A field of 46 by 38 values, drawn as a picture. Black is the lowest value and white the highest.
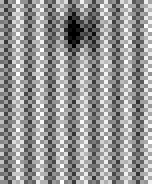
Stripes running up and down repeat 7 times from left to right. Neither half mirrors the other. No overall slope runs across the table. The top middle is the ninth with the lowest average. One dip sinks in the top middle. No single row or column stands out from its neighbours.
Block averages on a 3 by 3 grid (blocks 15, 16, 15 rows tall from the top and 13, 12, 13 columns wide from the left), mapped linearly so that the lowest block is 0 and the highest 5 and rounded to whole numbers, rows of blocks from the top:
4 0 5 / 4 4 5 / 4 4 5
